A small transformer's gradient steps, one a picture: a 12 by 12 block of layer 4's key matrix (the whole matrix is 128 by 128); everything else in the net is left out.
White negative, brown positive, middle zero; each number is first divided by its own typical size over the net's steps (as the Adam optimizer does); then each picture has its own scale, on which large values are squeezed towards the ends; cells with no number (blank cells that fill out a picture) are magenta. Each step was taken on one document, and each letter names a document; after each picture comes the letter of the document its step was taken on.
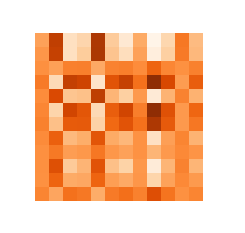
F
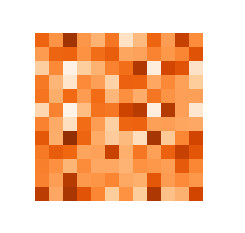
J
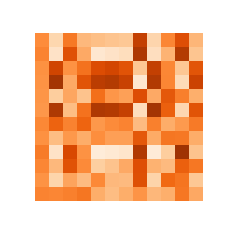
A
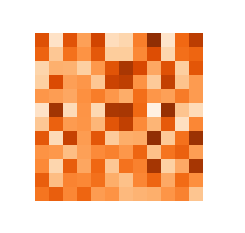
J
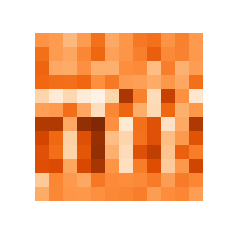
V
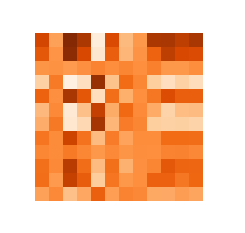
F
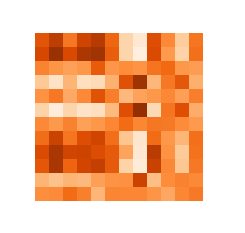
A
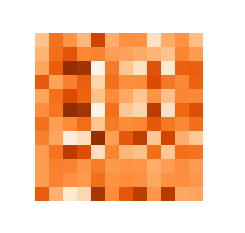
F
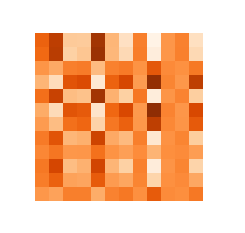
F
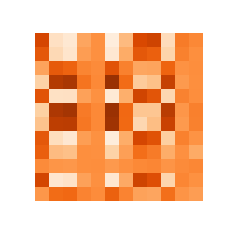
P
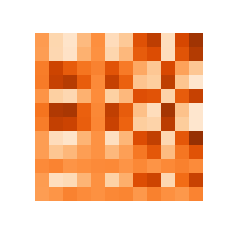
P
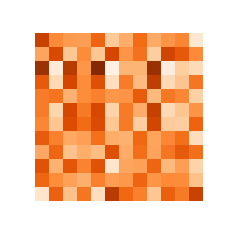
J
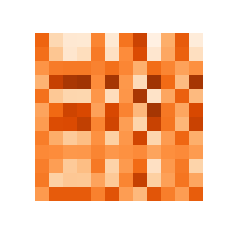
F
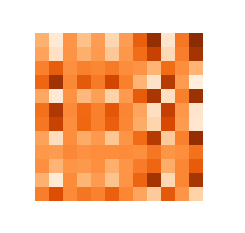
P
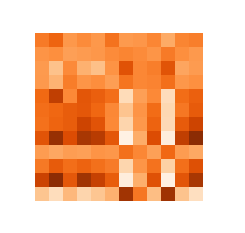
V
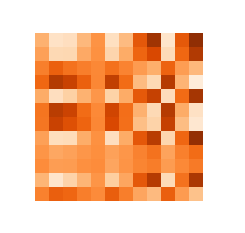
P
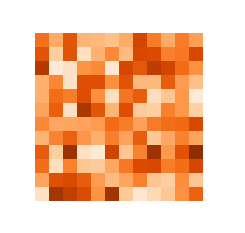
A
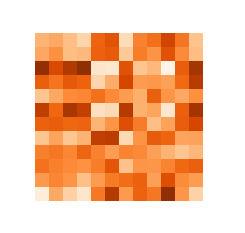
J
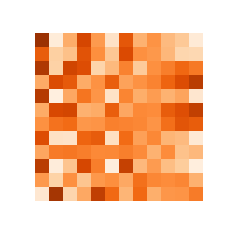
A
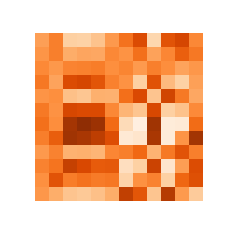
V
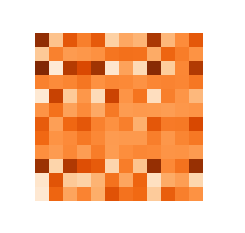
J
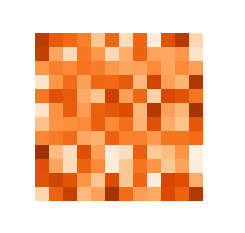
J
